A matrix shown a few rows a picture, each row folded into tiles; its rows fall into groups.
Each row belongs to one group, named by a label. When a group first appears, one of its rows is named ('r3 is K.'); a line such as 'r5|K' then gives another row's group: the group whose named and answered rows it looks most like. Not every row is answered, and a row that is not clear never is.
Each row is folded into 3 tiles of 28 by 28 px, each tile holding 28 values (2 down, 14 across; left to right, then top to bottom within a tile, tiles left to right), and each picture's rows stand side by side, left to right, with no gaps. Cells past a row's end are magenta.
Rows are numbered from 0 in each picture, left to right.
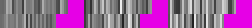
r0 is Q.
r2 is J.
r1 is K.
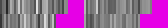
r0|K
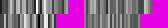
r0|K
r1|Q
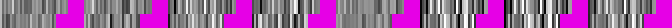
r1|Q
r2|K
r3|J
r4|Q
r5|K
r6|K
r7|K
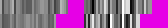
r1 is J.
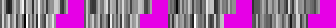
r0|J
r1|J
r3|K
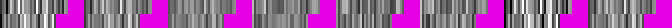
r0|K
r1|K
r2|K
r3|Q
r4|Q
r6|K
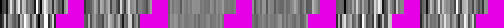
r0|K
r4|J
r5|K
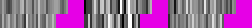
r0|J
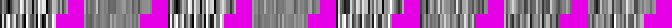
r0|J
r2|J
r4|J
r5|K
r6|Q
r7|J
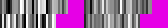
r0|J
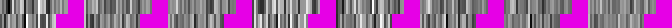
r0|J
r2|Q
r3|J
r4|K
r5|Q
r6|Q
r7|Q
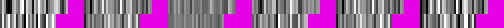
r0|J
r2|Q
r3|J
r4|K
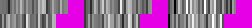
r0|J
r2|K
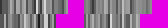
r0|K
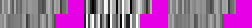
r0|Q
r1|J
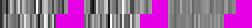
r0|K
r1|J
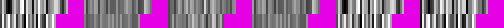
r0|J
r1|Q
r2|K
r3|Q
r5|J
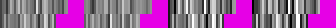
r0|K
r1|J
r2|K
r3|K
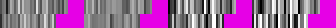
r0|K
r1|Q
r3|J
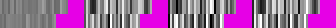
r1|J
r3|J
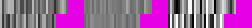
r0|Q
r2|J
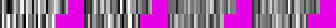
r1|K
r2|J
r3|K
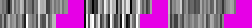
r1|J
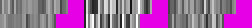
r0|Q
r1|J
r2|K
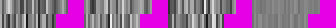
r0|Q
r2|K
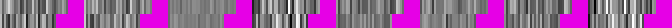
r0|Q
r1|Q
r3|K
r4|Q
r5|Q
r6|Q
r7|K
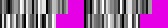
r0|J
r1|K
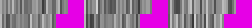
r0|Q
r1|Q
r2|J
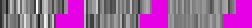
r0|K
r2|Q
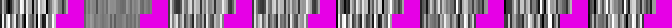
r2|J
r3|J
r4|J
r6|K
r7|K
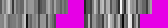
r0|Q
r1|K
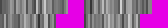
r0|K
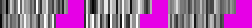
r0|K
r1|J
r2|Q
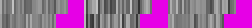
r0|Q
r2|Q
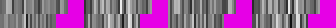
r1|K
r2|Q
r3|K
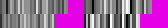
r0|K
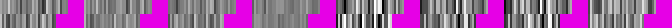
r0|Q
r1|Q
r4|J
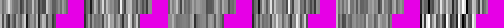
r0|Q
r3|K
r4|Q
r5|J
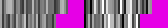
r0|Q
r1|K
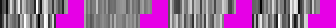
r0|K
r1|Q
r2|J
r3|J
